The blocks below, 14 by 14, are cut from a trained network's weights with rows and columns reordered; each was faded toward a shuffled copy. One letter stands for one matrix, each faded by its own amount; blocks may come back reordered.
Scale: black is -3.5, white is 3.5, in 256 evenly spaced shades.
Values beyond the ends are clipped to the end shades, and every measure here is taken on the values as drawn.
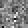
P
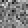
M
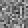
M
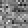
M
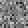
M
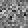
M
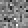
P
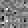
P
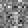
M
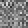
M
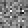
P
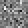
P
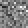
M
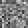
M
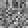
M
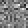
M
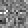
M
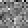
M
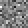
M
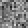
M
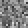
M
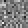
P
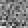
M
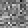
M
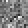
P
